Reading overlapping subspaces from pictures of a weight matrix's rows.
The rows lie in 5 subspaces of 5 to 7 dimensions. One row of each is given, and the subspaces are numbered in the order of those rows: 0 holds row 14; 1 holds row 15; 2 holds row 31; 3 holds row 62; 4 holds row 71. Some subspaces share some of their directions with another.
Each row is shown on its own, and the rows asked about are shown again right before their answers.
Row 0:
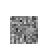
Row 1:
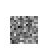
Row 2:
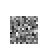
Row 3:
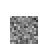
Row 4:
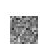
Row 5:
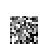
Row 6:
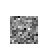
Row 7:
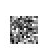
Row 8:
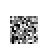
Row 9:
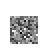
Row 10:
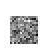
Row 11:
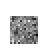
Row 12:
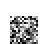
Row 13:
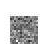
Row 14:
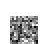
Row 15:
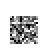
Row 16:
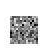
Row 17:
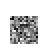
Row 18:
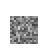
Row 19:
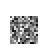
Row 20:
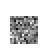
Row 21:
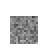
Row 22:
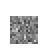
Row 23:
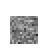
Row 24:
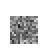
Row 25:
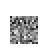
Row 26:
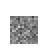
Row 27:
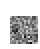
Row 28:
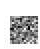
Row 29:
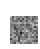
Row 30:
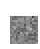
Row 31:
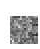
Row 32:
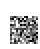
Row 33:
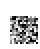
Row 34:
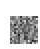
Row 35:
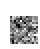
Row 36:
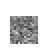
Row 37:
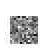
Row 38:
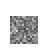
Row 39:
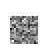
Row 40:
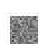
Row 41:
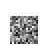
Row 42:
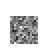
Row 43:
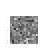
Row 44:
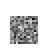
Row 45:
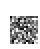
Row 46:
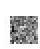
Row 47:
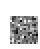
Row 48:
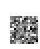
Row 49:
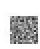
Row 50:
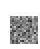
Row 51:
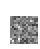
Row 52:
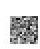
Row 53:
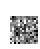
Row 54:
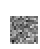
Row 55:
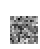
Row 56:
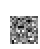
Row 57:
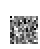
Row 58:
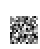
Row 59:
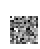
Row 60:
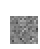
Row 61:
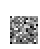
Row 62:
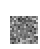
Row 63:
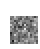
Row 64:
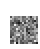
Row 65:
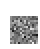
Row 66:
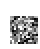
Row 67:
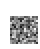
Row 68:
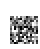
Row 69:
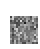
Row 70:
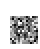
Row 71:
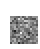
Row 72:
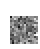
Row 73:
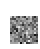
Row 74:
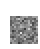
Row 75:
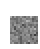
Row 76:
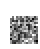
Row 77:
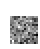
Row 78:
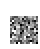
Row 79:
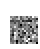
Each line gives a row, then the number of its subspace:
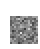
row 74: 1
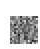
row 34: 2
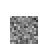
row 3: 3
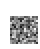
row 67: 1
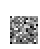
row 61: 3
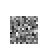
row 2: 3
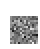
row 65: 1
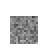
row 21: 0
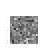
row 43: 2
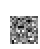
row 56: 1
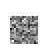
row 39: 1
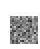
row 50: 0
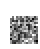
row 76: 0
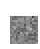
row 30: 0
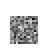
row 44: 0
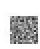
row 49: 0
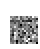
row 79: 0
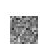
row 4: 1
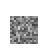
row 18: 3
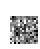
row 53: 3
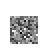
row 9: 1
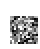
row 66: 2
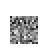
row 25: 2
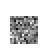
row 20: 2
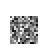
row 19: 1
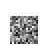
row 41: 3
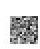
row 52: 1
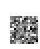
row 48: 1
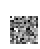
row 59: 1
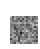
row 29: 0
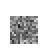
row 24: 2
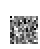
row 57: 3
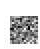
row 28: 1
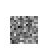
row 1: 0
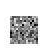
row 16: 2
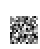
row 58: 3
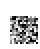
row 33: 0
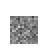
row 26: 0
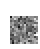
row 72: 3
